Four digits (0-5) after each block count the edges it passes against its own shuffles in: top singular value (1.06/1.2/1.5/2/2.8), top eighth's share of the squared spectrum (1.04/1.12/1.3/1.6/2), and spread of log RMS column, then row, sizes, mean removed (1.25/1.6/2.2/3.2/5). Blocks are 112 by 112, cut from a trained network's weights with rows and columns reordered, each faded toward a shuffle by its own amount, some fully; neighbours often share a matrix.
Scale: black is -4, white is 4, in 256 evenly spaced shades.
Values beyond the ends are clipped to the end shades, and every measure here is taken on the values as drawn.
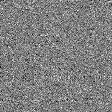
3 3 1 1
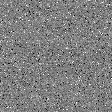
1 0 0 0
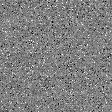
1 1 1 0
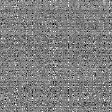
4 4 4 2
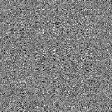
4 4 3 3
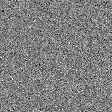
2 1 0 0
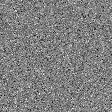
1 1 0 0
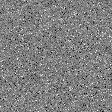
0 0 0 0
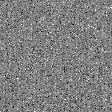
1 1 0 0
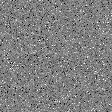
0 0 0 0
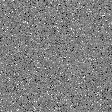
0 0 0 0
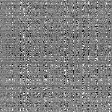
4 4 4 2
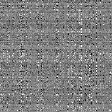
4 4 4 2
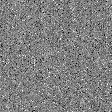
1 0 0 0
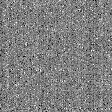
3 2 0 2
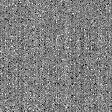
3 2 0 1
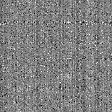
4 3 0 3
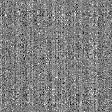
4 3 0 3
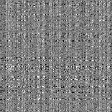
4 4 1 4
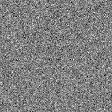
3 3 0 1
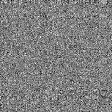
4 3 1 2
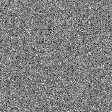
2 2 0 1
